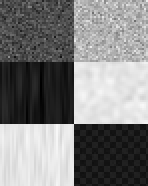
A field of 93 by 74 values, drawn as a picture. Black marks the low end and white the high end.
It is made of 3 by 2 panels. Panel 1,1: low, fine-grained. Panel 1,2: high, fine-grained. Panel 2,1: very low, streaked downward, faint in contrast. Panel 2,2: very high, blotchy, faint in contrast. Panel 3,1: very high, streaked downward, faint in contrast. Panel 3,2: very low, checkered, faint in contrast.
